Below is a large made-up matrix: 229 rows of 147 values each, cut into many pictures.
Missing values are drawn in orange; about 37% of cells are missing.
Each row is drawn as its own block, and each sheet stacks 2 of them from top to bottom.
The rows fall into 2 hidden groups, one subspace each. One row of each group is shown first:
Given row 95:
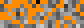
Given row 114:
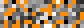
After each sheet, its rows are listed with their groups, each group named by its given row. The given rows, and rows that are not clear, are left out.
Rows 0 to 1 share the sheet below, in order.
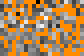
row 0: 95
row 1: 95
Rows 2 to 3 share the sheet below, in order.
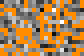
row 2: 95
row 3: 95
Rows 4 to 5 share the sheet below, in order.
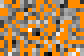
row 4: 114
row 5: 114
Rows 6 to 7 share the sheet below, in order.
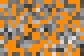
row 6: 114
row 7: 95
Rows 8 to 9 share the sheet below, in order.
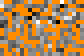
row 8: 114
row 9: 95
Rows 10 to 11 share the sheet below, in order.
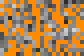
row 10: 114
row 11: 114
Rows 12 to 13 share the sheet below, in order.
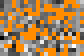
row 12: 114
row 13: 95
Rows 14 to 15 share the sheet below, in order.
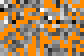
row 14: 95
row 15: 95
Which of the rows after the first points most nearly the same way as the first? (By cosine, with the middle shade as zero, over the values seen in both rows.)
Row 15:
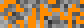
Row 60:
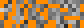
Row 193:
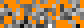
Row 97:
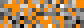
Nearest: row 97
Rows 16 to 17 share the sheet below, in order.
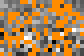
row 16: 114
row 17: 114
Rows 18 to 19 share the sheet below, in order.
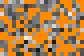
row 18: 95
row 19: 114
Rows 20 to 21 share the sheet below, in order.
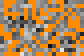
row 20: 114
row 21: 95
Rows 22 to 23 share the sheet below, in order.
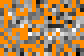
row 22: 95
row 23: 114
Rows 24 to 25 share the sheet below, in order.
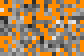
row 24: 95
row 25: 95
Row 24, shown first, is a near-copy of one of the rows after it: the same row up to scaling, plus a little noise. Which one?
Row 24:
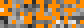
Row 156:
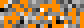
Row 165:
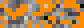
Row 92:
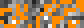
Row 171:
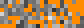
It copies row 92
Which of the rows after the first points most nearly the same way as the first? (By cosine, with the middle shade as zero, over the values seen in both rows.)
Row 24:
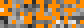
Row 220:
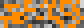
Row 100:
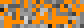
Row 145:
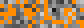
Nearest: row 145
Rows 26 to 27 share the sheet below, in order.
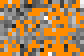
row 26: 95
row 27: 114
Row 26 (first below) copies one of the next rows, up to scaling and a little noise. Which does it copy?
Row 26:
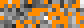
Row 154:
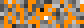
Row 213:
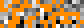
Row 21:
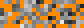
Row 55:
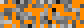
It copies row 154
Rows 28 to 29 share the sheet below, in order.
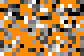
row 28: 95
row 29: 114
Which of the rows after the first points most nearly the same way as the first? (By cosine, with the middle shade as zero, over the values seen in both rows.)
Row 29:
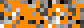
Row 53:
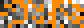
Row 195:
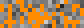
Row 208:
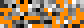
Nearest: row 208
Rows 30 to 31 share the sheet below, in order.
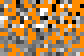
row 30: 95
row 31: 95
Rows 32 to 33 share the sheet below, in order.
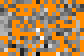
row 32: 95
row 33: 95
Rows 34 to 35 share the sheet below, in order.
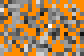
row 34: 95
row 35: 95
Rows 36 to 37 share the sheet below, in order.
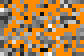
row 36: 95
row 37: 114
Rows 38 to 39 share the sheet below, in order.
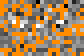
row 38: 95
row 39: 114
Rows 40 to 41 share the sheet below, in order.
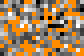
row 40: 95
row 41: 114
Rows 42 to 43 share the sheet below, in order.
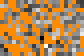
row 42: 114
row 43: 95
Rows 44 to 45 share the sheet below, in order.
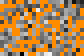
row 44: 114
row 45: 114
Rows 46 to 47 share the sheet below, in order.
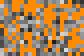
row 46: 114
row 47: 114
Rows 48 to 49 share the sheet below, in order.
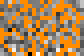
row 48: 95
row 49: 95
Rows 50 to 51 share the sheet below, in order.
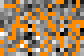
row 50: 114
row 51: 114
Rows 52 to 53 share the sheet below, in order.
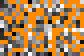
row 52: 114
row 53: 114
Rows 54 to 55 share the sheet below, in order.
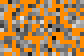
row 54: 114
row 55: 95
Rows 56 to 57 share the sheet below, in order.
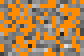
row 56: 114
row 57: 114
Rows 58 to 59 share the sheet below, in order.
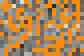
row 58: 114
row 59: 114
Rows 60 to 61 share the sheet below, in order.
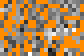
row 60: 95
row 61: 114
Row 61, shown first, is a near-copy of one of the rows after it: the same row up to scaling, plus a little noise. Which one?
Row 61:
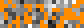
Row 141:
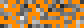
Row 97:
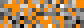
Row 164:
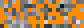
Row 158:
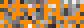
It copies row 158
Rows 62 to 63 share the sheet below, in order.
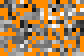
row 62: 95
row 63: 114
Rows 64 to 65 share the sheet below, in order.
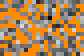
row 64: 95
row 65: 95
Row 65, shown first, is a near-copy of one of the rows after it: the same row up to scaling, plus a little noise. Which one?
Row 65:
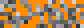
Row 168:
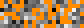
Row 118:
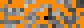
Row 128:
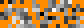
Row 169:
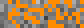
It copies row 169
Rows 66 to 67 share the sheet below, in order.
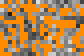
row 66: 95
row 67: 95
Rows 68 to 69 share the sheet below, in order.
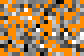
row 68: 114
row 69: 95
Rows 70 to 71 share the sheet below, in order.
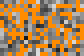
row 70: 95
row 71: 114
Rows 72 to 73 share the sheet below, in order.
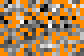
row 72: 95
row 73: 95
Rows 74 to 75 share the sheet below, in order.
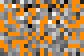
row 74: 114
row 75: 95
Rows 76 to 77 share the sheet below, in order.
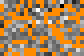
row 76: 114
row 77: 114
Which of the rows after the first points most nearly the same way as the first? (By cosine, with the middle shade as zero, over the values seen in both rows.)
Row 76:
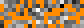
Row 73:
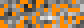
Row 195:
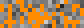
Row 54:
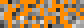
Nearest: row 195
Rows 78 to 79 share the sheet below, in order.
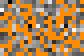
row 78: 95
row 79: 114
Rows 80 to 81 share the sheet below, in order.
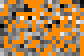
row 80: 114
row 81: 114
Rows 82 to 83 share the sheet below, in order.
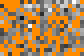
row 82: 114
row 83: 114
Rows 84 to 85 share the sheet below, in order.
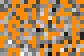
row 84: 95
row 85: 95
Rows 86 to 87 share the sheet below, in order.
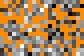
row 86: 95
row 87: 114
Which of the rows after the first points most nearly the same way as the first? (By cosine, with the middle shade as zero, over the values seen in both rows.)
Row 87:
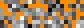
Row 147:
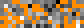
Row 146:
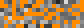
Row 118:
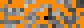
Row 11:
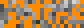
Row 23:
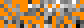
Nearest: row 147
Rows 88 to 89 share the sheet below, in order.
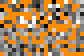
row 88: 114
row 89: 114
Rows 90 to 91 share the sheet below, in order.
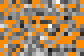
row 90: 114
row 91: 95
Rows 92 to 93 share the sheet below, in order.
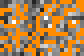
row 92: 95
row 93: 95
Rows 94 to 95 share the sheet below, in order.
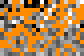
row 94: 95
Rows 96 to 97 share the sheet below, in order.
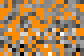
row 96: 114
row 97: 114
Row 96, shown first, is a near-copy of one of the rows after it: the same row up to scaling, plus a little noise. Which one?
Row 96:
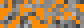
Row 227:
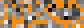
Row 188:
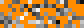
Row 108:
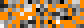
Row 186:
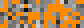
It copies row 186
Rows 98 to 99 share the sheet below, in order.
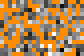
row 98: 114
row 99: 95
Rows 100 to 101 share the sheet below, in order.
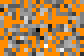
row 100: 95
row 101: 95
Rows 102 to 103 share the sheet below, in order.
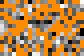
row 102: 114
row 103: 95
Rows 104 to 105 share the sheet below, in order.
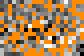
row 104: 114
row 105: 95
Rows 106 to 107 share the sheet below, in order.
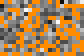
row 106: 114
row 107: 114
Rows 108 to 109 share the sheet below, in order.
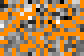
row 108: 114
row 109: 95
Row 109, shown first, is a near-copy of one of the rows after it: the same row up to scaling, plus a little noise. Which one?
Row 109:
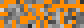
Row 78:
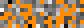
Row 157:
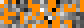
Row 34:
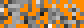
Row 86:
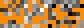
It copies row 78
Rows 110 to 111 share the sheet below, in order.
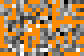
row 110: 114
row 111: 114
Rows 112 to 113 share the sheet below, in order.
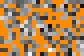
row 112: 95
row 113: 95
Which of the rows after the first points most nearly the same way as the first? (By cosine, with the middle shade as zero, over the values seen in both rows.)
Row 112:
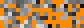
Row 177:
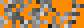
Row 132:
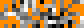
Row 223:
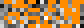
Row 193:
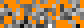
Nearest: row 177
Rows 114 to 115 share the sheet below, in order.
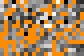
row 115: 95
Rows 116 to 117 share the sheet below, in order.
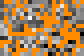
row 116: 114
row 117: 95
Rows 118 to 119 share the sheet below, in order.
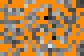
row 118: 95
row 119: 95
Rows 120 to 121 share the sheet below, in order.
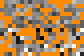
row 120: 114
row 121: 95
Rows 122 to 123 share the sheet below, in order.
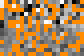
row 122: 114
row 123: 114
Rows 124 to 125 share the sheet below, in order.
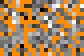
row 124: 95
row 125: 114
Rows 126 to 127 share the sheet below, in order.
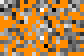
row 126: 95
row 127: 95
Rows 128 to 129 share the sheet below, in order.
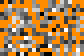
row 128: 95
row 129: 114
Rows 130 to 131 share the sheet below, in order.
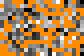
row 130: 114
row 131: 95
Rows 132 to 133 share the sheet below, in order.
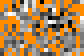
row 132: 95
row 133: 114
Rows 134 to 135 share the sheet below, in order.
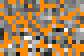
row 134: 95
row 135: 114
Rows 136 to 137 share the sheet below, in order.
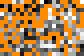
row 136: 95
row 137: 95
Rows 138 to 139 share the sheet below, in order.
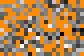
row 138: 114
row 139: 114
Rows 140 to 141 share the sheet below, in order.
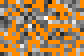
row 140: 95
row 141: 114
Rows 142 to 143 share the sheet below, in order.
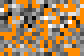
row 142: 95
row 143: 114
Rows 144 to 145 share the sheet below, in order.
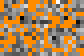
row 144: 114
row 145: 95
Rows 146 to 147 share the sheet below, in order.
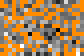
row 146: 114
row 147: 114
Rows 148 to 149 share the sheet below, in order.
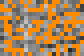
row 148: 95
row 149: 95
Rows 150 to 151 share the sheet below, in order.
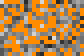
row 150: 95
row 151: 95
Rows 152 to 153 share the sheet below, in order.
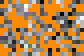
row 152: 95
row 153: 95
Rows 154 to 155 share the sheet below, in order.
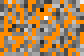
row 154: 95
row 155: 95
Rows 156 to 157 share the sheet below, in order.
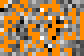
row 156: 95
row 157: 95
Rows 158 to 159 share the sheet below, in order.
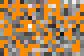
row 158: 114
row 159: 114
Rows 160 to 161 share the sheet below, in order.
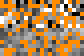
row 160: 95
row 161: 114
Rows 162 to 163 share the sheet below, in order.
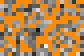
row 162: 114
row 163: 95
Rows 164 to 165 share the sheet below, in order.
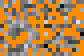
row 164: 114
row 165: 95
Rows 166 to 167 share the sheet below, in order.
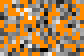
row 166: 114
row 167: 114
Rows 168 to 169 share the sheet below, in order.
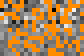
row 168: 95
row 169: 95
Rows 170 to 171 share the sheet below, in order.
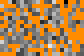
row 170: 114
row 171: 95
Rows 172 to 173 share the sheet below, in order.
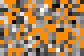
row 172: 95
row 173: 114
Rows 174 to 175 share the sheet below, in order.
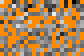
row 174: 114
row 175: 114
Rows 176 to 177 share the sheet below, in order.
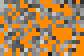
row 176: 114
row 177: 95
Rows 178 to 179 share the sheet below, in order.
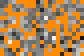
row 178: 95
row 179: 95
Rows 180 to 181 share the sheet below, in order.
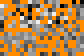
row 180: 114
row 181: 95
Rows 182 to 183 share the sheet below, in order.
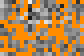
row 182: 114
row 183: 114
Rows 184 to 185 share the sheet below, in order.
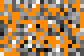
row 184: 95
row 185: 114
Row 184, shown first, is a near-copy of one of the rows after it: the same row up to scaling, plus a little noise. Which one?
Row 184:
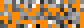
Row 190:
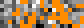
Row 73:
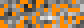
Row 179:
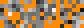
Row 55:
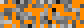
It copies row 190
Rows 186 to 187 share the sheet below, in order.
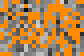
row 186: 114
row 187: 95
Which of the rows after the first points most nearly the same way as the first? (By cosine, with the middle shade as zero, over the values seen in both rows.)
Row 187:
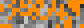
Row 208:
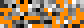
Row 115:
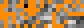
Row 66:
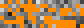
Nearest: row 208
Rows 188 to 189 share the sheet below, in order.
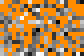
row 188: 114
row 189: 95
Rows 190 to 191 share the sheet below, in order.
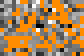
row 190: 95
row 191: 95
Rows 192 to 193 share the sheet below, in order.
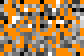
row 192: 95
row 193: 95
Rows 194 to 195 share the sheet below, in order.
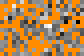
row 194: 114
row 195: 114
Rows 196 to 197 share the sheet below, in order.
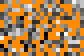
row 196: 114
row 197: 95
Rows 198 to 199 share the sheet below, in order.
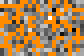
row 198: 95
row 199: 114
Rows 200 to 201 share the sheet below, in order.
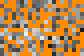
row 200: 114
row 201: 95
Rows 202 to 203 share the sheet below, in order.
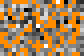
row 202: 114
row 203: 95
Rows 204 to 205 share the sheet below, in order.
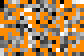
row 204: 114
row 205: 114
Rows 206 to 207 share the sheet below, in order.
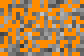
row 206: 95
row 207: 114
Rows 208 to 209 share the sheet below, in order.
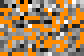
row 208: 114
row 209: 114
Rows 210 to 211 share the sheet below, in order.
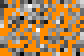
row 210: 114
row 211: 95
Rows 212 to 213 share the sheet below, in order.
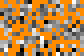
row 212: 114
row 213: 95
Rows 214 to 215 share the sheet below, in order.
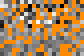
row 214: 114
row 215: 95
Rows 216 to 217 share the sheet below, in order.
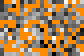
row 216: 114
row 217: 95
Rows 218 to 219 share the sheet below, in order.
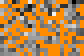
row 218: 114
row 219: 95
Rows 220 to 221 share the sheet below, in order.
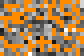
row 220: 114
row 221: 114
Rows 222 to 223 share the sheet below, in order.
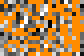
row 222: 95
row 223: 95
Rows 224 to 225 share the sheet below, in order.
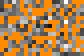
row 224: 114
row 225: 114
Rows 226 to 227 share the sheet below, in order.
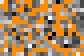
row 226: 95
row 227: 114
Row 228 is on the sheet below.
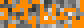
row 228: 95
